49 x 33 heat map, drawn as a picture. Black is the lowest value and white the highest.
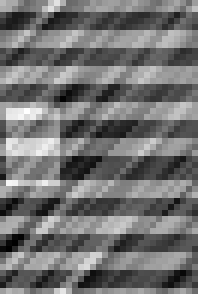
Stripes running across repeat 8 times from top to bottom. In the middle left lies a patch that is higher than the rest. The ninth with the highest average is the middle left. No overall slope runs across the table.
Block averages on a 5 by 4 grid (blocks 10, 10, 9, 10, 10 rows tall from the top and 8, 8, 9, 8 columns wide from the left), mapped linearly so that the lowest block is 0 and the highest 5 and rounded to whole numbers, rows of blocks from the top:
1 2 2 2
4 2 3 3
5 1 0 1
3 3 3 2
1 2 1 0
